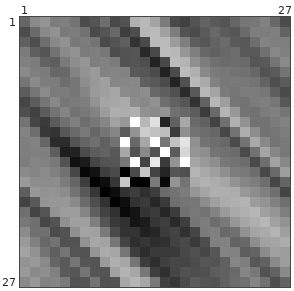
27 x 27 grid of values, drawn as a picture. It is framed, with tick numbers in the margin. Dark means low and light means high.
The grain runs diagonally down to the right. The centre is the roughest part. The ninth with the lowest average is the bottom middle. No overall slope runs across the table. In the centre lies a patch that is rougher than the rest.
